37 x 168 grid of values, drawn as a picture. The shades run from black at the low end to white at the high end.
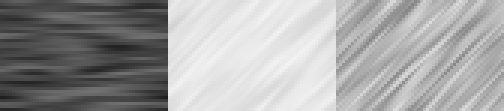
The table splits into one row of 3 panels. Panel 1,1: low, streaked across. Panel 1,2: very high, slanting up to the right, faint in contrast. Panel 1,3: high, slanting up to the right.
